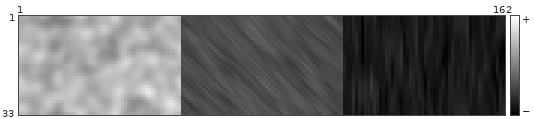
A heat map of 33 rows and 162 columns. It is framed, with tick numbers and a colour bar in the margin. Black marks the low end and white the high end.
It is made of 1 by 3 panels. Panel 1,1: high, blotchy. Panel 1,2: low, slanting down to the right, faint in contrast. Panel 1,3: very low, streaked downward, faint in contrast.
